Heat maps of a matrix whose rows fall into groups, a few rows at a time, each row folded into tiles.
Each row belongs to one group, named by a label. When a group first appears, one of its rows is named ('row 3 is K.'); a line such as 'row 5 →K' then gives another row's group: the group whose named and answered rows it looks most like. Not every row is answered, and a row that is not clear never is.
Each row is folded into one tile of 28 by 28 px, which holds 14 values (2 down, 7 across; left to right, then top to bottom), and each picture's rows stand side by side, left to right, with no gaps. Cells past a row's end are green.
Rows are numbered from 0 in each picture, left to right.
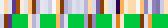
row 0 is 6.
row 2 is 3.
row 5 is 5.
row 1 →3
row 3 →6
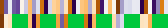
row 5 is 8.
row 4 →3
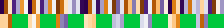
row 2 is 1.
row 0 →8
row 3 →8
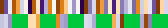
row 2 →1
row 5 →6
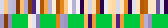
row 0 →6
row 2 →1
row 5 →1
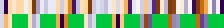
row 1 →3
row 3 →3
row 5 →6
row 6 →1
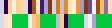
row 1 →8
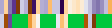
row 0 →6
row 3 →5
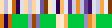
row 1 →6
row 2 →8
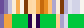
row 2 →3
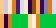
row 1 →8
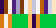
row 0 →8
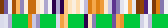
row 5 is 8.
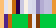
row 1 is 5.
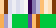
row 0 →3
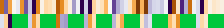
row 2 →1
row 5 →3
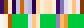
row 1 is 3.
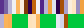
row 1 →8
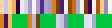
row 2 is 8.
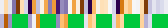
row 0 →6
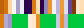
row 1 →8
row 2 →6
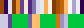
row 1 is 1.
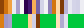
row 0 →1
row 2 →3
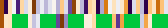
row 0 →5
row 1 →3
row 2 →6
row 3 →8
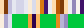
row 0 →3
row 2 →1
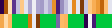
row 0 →8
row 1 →5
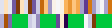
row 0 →6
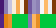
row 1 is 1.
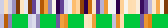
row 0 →6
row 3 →8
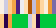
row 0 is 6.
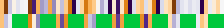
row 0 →3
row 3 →1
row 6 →3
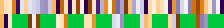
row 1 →5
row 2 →8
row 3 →8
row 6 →5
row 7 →1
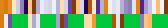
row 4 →5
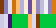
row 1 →5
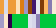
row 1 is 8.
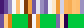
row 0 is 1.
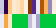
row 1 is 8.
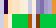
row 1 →5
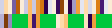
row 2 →8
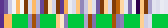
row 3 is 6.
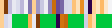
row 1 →5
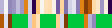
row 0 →5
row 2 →5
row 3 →1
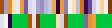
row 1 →5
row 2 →5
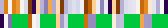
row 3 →1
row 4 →3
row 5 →1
